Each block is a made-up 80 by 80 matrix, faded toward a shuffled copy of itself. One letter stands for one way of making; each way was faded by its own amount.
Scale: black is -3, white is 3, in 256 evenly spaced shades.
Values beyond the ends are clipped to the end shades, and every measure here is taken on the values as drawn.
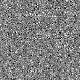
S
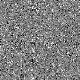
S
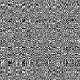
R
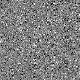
S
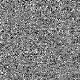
S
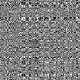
R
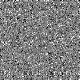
S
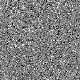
S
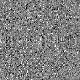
S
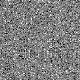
S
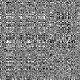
R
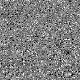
S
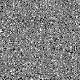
S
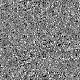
S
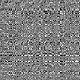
R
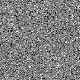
S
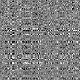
R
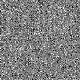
S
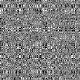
R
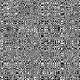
R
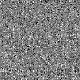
S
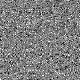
S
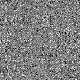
S
